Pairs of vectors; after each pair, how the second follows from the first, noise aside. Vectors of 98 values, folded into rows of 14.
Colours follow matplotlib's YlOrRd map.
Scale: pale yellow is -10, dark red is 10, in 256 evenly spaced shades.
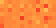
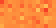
negated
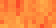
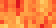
scaled up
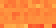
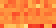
scaled up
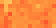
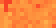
negated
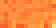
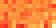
scaled up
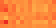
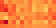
scaled up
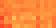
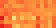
scaled up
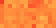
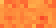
negated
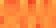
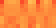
negated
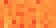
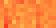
negated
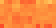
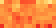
scaled up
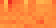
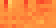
negated
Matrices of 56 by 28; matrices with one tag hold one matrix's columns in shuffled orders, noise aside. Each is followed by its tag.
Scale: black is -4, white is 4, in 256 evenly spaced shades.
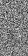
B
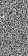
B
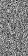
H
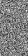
H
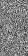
H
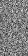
H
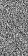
H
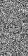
H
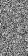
H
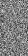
H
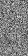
B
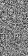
B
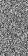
H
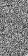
H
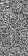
B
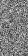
H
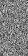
H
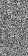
B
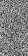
H
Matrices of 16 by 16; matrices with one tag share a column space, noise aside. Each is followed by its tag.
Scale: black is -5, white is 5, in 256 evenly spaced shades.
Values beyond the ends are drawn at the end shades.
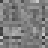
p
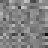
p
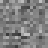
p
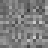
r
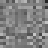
p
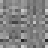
r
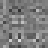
r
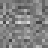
r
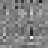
p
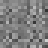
r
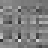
r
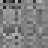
p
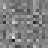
r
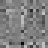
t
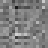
p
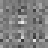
r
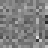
r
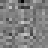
p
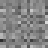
r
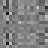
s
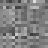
p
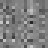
r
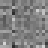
t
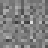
r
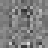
t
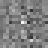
r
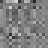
p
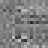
r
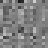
p
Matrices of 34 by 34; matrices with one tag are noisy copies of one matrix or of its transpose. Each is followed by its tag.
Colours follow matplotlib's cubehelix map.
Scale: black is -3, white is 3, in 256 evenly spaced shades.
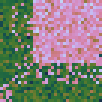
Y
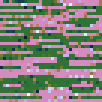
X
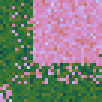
Y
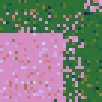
Y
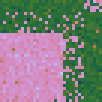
Y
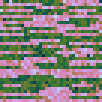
X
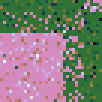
Y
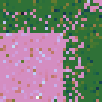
Y
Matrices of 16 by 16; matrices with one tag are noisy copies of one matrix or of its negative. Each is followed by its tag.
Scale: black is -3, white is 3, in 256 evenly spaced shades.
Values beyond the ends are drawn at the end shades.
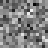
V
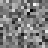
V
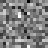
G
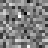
G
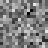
V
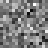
V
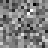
V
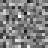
G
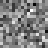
V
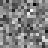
V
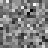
V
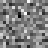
G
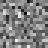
G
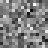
V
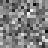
V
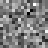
V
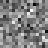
V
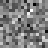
V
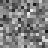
V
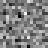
G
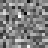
G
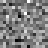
G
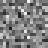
G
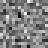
G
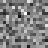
G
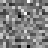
G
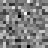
G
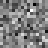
V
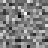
G
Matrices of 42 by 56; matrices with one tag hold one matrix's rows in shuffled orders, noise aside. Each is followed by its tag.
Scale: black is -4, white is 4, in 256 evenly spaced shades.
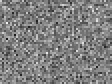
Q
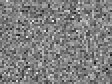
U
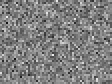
Q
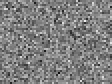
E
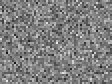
Q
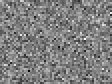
E
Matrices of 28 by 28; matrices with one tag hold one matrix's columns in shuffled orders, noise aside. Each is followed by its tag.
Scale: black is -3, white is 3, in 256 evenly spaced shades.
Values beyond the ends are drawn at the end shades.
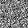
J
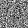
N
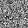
J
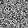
J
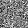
N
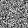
J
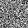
J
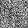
N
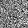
J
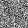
N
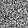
J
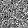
J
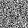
N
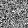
J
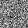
J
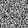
J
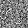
J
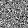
J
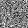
N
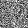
N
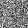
N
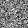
J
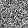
J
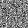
N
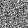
N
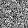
J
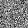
J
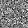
J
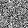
N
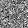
J
